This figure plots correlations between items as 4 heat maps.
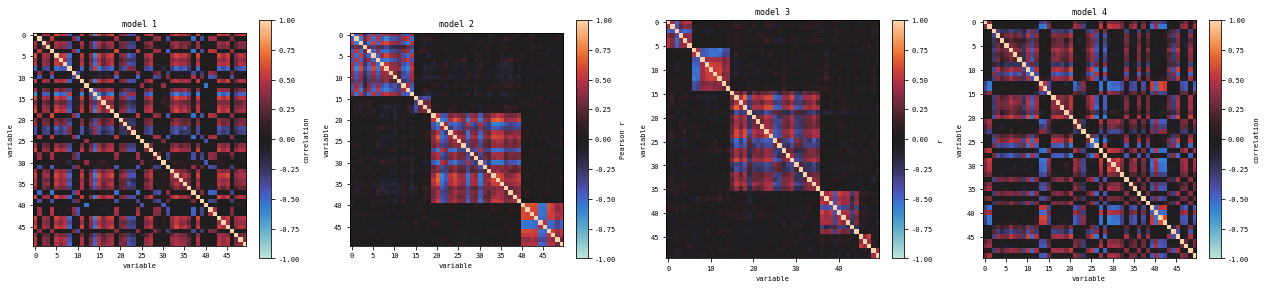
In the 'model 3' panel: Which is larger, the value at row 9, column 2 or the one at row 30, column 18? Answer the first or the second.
the first
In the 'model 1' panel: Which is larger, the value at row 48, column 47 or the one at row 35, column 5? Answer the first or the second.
the second
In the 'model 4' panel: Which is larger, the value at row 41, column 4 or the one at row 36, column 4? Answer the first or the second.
the second
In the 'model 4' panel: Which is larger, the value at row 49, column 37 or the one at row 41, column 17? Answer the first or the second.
the first
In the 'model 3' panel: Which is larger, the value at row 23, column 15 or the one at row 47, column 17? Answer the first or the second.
the first
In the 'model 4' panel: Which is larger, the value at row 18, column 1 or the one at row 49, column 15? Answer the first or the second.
the second
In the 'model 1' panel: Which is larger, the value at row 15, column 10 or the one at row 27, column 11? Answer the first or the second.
the second
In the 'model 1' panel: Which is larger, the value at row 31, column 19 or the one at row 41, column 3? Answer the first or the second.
the second
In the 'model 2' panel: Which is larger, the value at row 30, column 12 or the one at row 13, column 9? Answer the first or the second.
the first
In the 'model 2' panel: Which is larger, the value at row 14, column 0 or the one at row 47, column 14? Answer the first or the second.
the first
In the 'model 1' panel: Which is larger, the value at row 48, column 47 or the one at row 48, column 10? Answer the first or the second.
the first
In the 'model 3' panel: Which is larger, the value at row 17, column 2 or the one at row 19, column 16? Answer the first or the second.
the first
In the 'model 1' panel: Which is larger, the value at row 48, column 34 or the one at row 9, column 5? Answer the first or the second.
the first
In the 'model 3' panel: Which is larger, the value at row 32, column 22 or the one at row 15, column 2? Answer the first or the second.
the first
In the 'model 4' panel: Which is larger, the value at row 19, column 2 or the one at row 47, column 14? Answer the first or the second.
the first
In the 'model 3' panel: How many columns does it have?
50
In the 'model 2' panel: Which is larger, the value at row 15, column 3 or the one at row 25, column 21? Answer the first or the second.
the first
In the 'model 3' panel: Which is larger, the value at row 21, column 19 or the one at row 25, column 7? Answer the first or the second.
the second
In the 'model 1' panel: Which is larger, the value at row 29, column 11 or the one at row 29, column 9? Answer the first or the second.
the second
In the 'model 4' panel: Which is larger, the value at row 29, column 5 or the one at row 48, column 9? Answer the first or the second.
the first
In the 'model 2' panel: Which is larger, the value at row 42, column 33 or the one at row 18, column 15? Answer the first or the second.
the first
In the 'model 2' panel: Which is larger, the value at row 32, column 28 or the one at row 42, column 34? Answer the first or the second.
the first
